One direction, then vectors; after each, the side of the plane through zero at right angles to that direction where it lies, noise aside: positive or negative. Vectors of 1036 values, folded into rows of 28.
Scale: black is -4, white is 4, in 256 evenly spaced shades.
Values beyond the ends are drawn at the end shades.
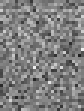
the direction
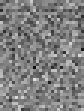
negative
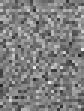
positive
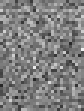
positive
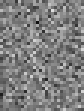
positive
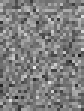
positive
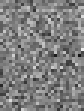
positive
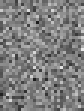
positive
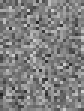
positive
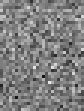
positive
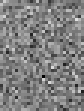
positive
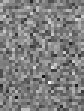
positive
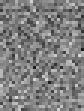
negative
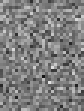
positive
